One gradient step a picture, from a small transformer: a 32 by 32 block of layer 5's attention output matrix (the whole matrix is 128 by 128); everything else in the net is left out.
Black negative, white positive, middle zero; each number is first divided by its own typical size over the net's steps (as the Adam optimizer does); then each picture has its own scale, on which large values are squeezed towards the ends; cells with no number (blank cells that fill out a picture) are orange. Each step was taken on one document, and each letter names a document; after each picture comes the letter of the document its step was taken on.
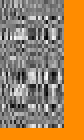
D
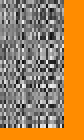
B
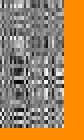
D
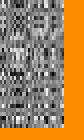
D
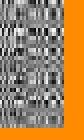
B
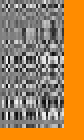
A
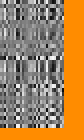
B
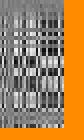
A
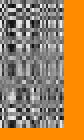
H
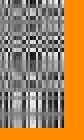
A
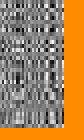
D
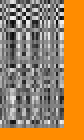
H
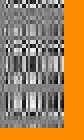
A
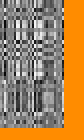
B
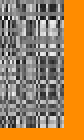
B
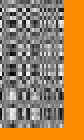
H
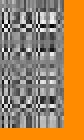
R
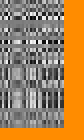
A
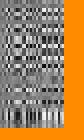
A
